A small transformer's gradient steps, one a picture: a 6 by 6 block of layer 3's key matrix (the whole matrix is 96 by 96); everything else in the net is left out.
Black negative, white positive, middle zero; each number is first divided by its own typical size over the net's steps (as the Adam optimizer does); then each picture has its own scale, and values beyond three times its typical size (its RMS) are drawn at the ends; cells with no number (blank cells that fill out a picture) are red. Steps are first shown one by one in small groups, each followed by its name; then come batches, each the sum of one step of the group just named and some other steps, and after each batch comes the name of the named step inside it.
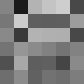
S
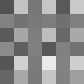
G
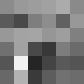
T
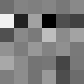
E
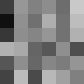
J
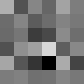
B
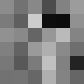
E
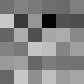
E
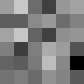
T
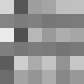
G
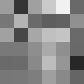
S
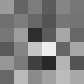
B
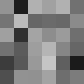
S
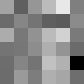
T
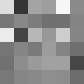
T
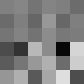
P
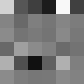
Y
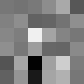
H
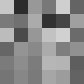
Y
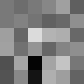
H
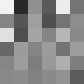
Y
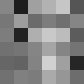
P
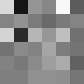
Y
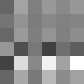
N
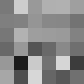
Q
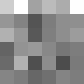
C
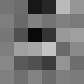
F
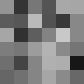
F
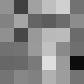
C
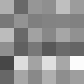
N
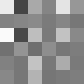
Q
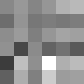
N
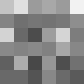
C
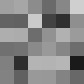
Q
